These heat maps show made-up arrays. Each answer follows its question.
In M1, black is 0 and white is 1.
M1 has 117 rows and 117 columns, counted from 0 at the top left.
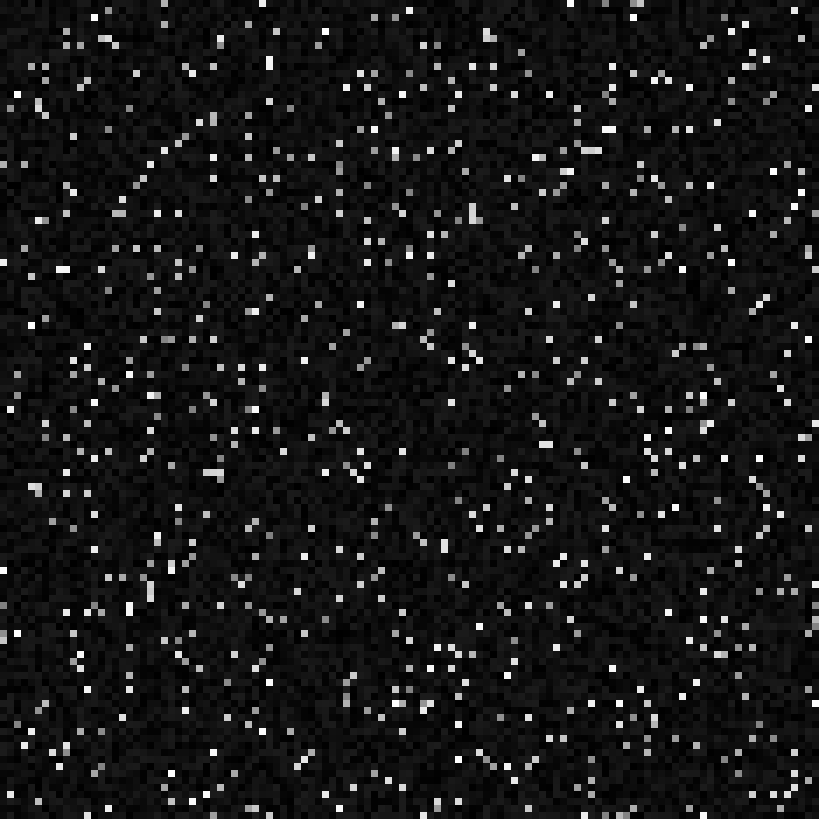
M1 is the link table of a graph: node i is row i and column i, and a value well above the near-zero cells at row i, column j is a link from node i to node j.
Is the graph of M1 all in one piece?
yes
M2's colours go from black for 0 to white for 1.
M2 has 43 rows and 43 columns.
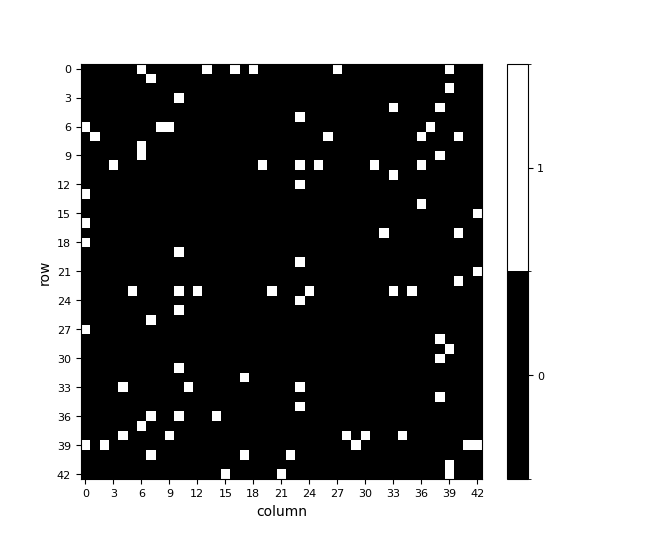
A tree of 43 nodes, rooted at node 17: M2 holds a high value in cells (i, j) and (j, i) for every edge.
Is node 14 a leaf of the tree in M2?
yes
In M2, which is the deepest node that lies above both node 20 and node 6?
23
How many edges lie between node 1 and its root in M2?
3
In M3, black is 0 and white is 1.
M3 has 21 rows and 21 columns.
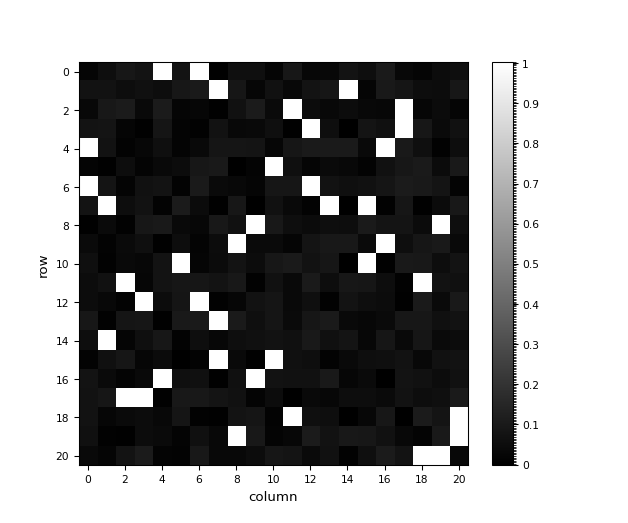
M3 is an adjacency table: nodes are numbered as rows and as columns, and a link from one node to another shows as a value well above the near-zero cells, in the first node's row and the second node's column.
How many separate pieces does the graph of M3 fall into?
2
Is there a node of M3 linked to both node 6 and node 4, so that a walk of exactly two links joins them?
yes
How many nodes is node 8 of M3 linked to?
2
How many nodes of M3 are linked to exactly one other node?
3
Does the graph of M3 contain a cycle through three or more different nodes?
yes
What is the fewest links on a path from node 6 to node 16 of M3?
3
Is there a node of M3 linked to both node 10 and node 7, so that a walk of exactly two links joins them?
yes
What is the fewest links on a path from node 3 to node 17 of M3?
1
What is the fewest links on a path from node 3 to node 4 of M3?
4
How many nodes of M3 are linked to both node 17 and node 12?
1
